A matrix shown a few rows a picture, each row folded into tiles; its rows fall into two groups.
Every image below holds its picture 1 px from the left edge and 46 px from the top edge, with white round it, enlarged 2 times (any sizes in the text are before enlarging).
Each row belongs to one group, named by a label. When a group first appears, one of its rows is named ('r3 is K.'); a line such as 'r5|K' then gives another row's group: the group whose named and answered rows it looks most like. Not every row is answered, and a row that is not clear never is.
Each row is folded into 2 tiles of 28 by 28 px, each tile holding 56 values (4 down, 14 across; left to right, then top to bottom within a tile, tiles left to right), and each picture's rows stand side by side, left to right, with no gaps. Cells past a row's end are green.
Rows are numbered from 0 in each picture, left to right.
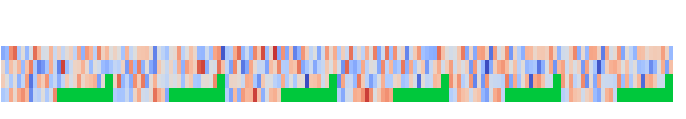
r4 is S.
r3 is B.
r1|B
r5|S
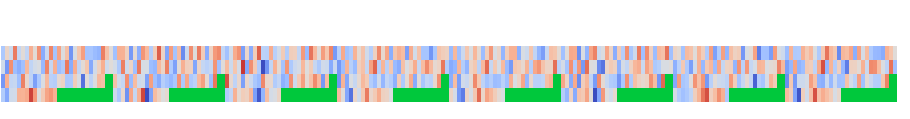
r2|S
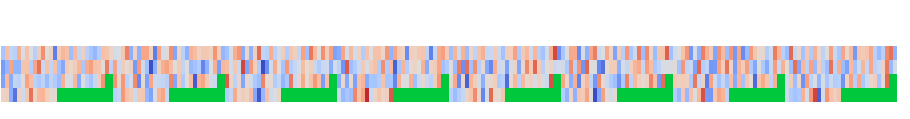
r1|S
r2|S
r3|B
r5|S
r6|S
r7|B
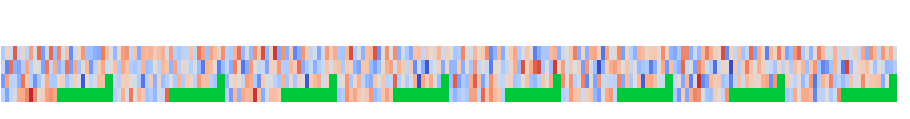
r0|B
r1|S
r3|S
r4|B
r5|S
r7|S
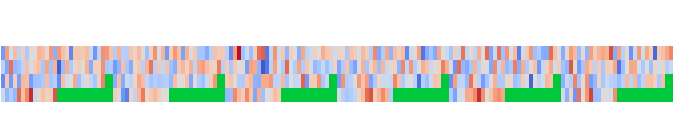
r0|B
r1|B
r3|B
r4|B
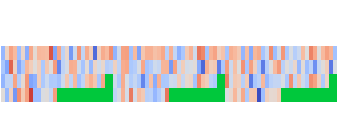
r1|S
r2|S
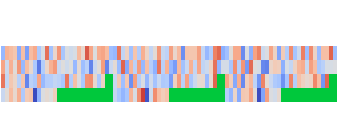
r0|S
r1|B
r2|S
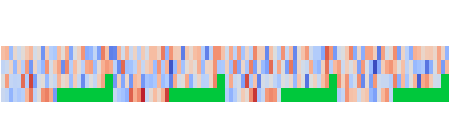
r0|B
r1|B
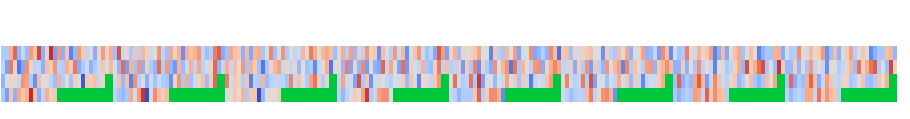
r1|B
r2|S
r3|B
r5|B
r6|B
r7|B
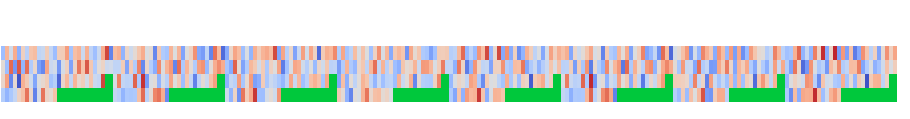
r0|B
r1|B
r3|B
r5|B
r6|S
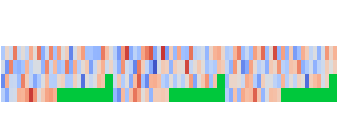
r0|B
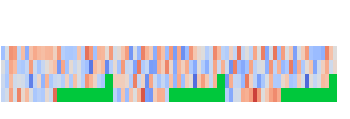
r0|S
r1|S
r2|B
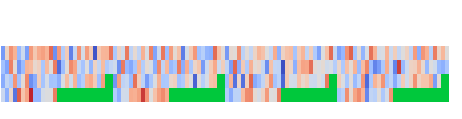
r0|S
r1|B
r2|B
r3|S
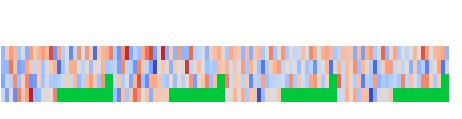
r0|S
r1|S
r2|S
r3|S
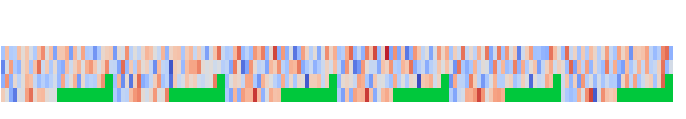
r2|S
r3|S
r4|B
